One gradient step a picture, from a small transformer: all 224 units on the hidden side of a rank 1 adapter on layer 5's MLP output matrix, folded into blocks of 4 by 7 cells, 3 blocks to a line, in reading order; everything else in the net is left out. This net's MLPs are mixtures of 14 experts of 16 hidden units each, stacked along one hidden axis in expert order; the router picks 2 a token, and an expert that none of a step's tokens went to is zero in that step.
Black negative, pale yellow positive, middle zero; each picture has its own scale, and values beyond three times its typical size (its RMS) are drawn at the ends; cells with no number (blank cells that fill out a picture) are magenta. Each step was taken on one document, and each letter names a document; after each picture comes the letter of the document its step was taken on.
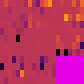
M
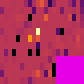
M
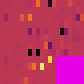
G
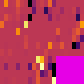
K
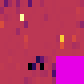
K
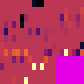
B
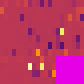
M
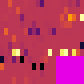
B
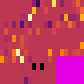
B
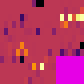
B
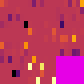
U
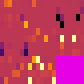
U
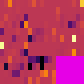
U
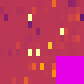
G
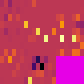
U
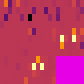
K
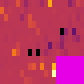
G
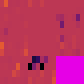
U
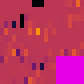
B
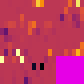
B
